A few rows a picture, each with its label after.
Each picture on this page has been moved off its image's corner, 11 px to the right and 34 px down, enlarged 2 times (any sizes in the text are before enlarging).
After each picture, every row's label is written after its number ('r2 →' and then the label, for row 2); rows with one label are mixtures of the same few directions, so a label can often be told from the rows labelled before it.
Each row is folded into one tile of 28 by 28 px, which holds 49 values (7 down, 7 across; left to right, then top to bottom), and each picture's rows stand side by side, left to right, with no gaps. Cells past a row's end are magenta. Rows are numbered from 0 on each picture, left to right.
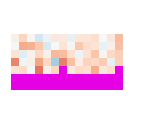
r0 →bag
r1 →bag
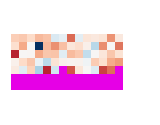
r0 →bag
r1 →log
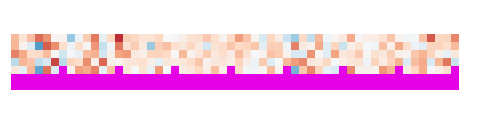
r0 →bag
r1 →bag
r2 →bag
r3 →bag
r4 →bag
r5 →log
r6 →log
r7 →bag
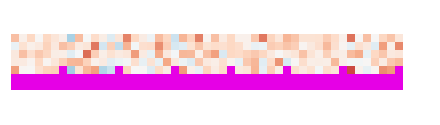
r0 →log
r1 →log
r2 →bag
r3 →log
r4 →bag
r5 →bag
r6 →log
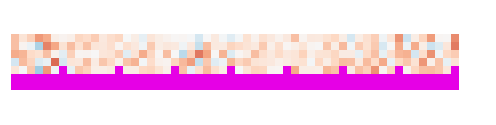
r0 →bag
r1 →log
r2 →log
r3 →log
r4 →log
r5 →log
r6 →bag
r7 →bag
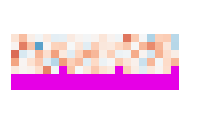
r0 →bag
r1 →log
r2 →bag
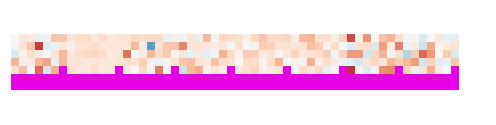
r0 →bag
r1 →log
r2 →bag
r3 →log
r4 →bag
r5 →log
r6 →log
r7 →log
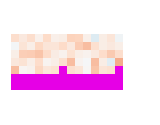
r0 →log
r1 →bag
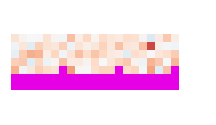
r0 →log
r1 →log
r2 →bag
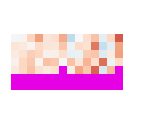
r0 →bag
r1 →bag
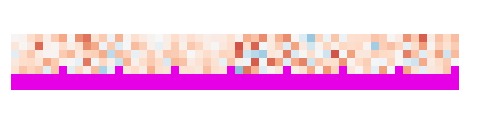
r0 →bag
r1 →log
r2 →bag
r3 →bag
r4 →log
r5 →log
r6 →bag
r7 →log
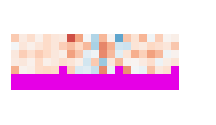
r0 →log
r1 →bag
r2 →log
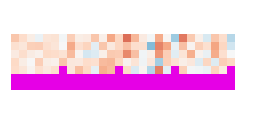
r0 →bag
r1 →log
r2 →bag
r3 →bag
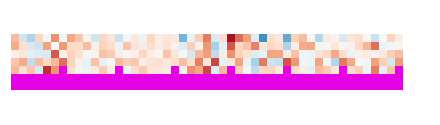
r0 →log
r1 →bag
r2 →log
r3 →bag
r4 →bag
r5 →bag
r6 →bag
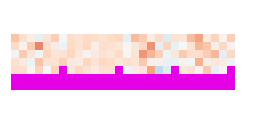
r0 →bag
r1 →log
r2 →log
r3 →log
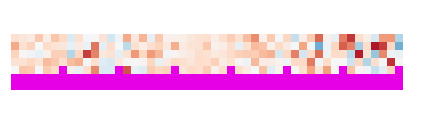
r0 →log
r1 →log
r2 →log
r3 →bag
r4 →log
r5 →bag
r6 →bag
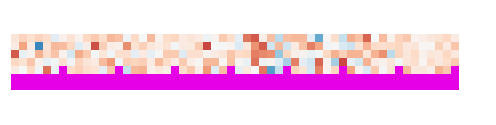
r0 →bag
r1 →bag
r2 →log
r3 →bag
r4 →log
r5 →bag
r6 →log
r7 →log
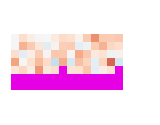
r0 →bag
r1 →bag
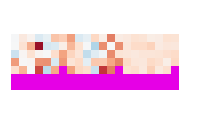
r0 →bag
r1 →log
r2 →bag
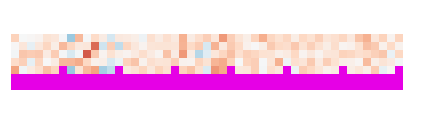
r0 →log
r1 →log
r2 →log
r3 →log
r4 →bag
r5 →log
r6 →log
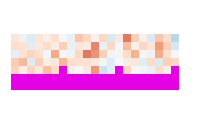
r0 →log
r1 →log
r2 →bag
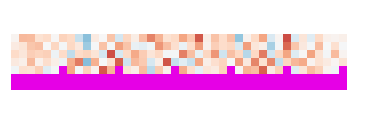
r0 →log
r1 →log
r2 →bag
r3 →log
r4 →bag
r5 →log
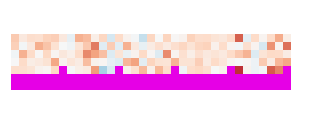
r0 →bag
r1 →log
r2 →log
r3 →log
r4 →log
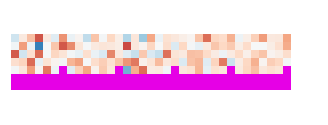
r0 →bag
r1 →log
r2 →log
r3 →bag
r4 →bag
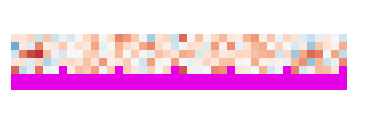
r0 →log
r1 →bag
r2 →bag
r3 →log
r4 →log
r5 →log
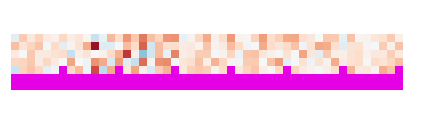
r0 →log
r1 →bag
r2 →log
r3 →bag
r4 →bag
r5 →bag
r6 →log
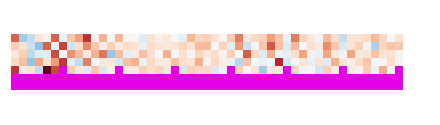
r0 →log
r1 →log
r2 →log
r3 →log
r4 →bag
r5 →bag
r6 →bag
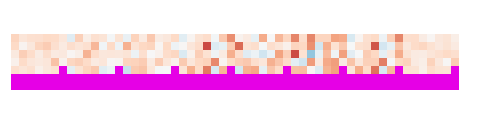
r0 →bag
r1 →log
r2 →log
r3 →bag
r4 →log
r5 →log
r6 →bag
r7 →bag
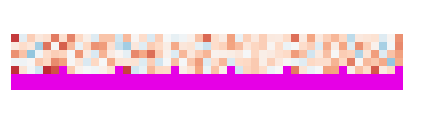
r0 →log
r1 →bag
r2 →log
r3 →bag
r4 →log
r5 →log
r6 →bag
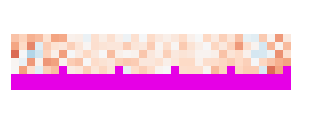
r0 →log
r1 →log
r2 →log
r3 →log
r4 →log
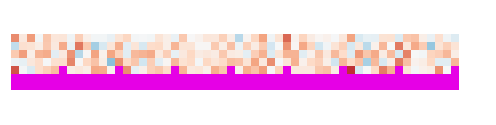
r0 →log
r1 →bag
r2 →log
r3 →log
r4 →bag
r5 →bag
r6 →log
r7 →bag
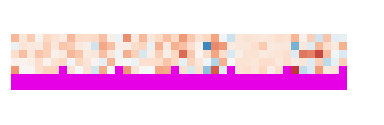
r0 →log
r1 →bag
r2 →log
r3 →bag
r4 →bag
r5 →log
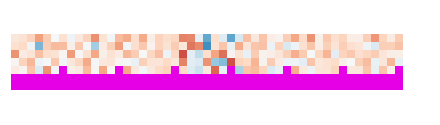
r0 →bag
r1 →bag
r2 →log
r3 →bag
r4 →log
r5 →log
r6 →bag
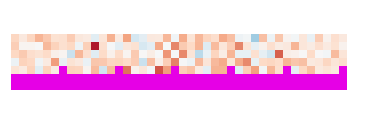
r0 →bag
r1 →bag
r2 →log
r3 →log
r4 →log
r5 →log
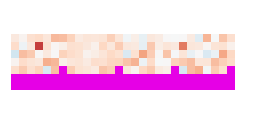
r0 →bag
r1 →log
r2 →log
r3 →log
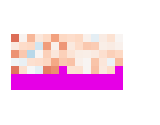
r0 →log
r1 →bag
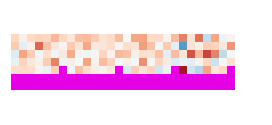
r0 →bag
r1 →log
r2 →log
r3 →log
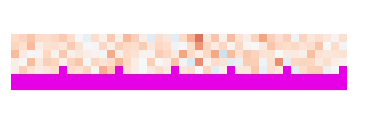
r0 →log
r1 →log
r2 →bag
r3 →log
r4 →bag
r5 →log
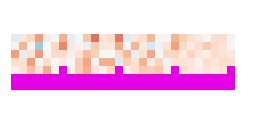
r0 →bag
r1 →bag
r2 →bag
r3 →bag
